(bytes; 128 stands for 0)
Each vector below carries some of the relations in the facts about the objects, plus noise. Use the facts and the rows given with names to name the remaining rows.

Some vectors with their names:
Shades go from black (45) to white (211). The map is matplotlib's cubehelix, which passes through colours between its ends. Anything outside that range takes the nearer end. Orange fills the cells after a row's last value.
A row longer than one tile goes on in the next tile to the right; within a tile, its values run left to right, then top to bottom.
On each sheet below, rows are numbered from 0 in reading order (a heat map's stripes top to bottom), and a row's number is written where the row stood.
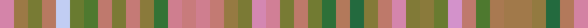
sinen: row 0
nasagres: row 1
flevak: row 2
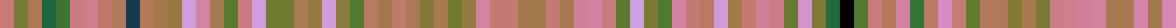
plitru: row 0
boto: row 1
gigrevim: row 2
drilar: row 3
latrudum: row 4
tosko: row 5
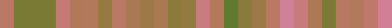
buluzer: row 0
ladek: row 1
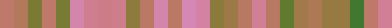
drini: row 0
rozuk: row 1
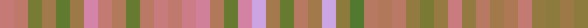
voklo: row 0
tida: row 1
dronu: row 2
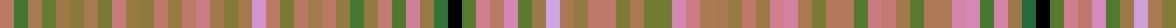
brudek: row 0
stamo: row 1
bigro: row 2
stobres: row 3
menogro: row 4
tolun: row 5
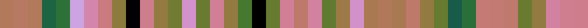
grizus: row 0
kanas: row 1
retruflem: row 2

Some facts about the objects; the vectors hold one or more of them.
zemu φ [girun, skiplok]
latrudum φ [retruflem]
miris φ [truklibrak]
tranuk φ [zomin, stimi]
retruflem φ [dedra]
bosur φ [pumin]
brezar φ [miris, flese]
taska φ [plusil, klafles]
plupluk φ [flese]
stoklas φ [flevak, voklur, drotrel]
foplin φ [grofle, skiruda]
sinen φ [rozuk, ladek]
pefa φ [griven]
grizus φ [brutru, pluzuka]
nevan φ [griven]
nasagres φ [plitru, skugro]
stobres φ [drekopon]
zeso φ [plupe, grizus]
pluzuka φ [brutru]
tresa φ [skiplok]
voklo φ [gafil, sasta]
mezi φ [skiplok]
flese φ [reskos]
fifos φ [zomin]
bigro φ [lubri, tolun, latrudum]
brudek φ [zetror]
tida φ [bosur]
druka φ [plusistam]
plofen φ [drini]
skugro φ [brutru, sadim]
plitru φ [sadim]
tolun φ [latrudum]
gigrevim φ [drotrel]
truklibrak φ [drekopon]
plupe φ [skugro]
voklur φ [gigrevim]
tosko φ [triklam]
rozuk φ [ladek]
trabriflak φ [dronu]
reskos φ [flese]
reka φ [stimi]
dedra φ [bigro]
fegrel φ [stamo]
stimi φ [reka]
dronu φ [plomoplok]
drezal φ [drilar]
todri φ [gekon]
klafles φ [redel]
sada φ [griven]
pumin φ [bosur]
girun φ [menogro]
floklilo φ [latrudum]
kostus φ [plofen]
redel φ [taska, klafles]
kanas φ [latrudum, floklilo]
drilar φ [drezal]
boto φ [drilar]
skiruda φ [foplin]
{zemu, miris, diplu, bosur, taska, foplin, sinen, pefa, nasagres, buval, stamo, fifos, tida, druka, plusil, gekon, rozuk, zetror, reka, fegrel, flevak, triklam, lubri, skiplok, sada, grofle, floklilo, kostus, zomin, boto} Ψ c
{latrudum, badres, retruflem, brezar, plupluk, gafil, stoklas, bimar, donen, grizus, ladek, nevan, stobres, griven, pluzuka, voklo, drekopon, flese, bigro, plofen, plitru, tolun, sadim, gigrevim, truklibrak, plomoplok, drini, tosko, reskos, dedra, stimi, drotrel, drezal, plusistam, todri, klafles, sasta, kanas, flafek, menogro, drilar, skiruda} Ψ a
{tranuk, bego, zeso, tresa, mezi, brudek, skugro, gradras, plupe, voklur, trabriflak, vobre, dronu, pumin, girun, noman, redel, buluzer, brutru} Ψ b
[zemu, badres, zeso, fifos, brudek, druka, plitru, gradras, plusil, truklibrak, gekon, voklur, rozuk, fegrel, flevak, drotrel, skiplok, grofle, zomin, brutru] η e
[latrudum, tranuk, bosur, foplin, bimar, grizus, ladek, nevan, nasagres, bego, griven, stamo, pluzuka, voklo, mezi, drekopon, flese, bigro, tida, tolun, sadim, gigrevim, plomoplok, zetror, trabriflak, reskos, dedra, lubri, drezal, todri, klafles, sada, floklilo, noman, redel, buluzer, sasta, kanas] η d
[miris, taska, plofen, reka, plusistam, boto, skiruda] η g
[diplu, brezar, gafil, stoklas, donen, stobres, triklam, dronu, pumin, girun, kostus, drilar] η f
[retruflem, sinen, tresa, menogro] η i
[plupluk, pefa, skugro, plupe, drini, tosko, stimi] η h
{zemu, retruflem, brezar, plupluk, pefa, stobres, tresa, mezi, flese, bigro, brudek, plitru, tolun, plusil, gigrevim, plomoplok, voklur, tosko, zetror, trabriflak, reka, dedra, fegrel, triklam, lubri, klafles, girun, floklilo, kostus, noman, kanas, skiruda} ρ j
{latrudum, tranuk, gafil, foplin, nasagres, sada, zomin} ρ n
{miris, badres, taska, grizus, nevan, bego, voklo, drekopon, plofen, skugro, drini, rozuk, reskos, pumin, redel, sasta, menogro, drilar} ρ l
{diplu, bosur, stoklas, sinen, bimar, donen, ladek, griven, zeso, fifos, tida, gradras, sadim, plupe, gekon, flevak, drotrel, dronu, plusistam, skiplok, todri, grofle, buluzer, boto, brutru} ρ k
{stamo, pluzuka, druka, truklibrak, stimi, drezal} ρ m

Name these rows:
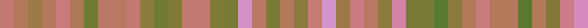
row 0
lubri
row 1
redel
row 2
drotrel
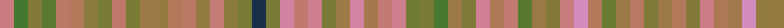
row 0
gradras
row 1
dedra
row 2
truklibrak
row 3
vobre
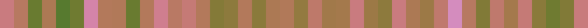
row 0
plofen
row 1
bego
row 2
zetror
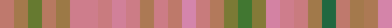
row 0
stimi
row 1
sadim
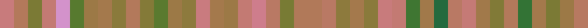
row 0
miris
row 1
buval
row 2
zeso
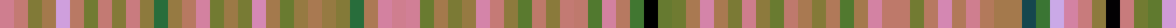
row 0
diplu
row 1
druka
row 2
gafil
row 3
floklilo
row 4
flafek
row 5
pluzuka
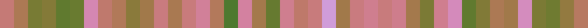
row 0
skiruda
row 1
drezal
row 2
reka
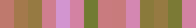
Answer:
pefa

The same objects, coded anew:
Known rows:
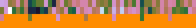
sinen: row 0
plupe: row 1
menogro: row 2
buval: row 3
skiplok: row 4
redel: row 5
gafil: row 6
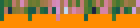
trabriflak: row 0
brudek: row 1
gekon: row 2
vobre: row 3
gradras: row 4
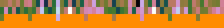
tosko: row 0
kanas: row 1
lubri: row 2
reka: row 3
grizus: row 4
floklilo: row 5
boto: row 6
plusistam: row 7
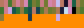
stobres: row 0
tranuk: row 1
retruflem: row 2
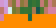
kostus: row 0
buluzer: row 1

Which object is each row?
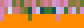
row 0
rozuk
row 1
brezar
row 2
stamo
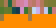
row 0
girun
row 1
tida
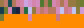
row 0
tresa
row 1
zomin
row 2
bosur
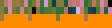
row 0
badres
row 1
plitru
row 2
dronu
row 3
pluzuka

